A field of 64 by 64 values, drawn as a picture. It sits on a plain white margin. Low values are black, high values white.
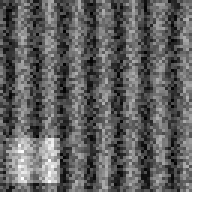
Average level on the scale: 40%. Odd patch: higher, in the bottom left. Ninth with the highest average: bottom left. Odd rows or columns: none. Stripes: upright, repeating 7 times.
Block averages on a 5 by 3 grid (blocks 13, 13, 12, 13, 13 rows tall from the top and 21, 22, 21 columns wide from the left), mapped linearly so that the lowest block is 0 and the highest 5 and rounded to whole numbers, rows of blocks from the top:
001 | 001 | 001 | 301 | 501
